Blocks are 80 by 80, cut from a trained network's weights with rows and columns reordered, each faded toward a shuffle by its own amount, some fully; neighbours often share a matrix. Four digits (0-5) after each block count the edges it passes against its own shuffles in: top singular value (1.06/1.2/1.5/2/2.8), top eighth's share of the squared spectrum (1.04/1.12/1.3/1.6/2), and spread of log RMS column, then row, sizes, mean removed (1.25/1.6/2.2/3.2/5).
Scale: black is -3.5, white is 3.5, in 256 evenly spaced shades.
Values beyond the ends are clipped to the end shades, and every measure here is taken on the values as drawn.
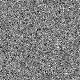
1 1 0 0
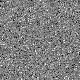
0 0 0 0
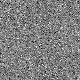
0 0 0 0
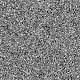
1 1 0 0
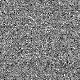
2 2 1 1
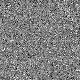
1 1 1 0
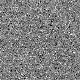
1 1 1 0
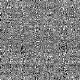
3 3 3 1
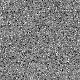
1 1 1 0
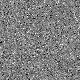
0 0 0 0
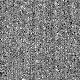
2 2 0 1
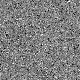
0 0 0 0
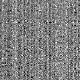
4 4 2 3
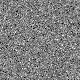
0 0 0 0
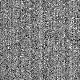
3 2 1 1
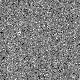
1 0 0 0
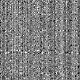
4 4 2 3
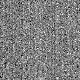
2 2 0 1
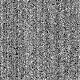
3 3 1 1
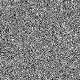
1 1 0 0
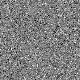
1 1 1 0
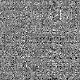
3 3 3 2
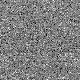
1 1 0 0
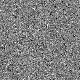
1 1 0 0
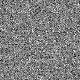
1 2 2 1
